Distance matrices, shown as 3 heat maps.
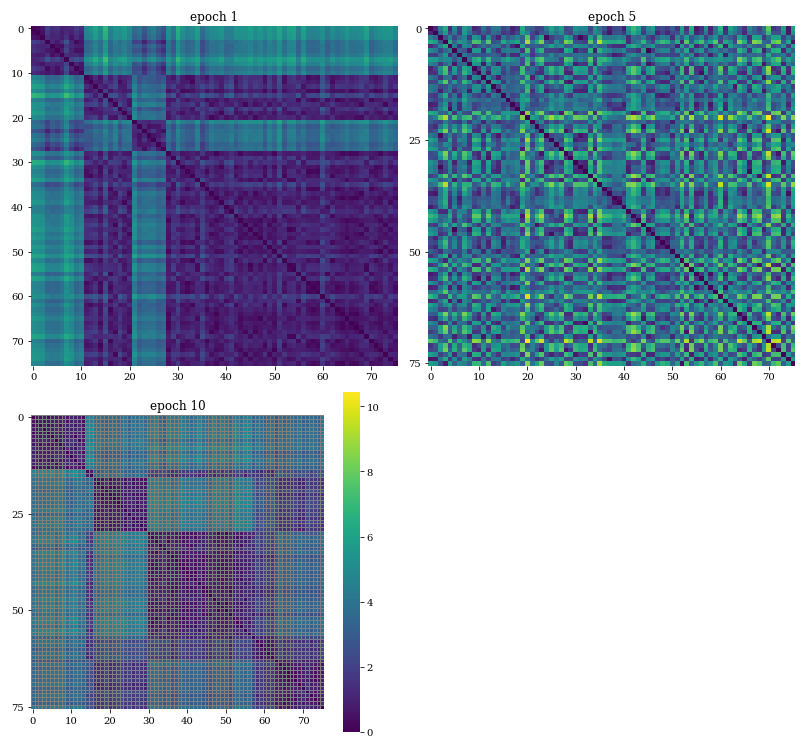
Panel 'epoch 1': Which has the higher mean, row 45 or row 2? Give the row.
2
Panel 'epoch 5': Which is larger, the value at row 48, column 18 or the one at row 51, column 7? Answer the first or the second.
the second
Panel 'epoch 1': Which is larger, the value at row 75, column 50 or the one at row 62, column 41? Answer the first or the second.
the second
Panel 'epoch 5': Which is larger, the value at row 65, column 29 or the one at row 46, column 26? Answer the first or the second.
the second
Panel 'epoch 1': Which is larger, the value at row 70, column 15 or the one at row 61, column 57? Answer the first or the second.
the first
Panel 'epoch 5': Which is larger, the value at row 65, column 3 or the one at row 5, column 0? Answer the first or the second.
the first
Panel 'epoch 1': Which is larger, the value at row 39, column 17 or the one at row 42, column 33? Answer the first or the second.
the first
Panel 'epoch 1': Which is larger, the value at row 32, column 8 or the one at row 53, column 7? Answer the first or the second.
the second
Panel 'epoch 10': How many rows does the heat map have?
76
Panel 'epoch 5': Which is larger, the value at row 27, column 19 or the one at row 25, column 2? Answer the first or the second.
the second
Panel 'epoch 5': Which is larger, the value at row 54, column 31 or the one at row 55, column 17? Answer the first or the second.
the first
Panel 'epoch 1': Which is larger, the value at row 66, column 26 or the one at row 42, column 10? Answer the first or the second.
the second
